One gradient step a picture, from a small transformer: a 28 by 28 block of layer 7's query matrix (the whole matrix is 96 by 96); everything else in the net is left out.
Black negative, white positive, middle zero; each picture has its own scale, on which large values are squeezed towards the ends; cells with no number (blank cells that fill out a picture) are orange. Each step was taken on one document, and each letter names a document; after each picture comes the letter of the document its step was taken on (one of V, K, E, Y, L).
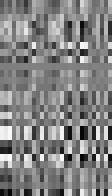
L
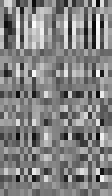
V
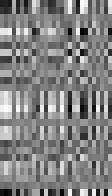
L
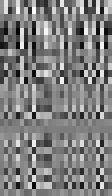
V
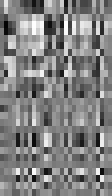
V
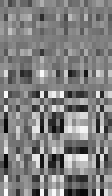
L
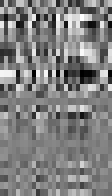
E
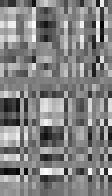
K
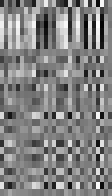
V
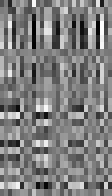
V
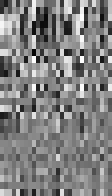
E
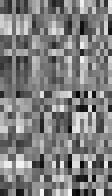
L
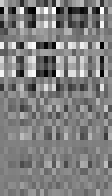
E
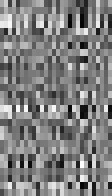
L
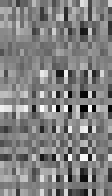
L
